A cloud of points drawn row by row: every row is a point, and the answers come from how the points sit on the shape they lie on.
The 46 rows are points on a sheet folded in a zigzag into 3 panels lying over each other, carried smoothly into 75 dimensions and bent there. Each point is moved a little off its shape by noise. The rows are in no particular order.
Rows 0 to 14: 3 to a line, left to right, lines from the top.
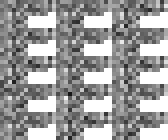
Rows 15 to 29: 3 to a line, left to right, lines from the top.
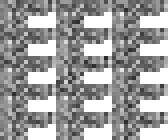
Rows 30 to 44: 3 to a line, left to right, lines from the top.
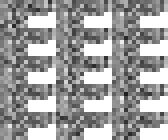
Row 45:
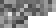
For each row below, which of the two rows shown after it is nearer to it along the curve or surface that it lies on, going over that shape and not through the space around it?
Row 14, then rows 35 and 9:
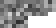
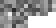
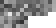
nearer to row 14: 9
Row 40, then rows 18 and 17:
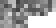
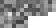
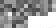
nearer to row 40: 17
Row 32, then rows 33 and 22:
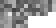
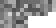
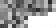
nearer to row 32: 33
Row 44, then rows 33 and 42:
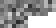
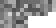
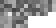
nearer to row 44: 33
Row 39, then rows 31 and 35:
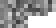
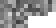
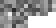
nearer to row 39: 31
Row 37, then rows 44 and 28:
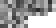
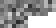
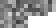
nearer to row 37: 28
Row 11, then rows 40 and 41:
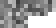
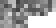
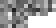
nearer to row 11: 40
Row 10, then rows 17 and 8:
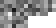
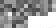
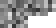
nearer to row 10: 17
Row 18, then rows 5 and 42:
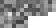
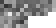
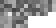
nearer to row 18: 5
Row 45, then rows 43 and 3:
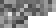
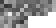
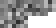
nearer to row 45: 43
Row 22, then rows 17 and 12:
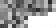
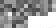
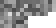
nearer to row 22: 12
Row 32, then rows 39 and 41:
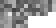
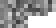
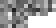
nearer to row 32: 41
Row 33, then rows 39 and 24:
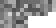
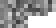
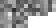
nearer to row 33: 39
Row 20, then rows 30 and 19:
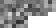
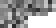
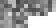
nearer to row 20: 30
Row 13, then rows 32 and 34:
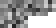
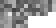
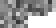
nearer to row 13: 34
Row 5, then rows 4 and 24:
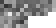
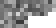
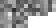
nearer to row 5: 24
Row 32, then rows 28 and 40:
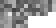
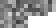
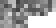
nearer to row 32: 40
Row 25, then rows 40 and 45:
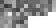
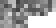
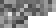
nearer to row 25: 40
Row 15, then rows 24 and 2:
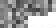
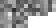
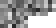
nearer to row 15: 2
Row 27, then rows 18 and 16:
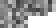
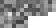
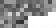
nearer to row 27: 18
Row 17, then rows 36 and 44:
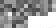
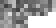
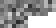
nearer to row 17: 36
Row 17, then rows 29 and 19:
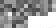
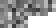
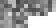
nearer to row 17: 19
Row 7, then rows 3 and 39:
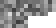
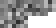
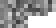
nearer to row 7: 39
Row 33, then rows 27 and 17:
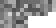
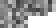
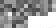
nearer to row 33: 27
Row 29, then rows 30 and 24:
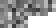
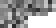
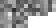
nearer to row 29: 30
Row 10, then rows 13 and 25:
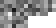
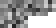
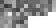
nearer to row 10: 25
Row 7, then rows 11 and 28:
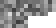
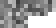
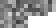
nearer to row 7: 28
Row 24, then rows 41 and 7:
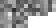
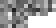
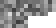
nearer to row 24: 41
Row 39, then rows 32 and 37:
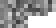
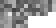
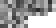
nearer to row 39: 37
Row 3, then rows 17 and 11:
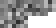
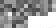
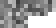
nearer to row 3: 11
